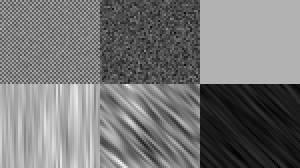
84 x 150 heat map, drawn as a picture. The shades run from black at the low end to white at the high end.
It is made of 2 by 3 panels. Panel 1,1: middling, checkered, strong in contrast. Panel 1,2: low, fine-grained. Panel 1,3: high, flat. Panel 2,1: high, streaked downward. Panel 2,2: middling, slanting down to the right, strong in contrast. Panel 2,3: very low, slanting down to the right, faint in contrast.
